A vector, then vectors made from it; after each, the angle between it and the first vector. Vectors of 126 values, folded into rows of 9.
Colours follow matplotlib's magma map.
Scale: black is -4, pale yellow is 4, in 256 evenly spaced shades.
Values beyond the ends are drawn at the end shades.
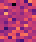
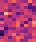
partly aligned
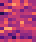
partly opposed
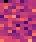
orthogonal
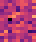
orthogonal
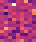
nearly opposite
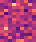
nearly opposite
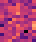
orthogonal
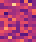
nearly opposite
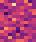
nearly opposite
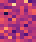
nearly opposite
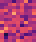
partly opposed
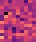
orthogonal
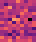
orthogonal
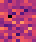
orthogonal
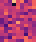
partly aligned
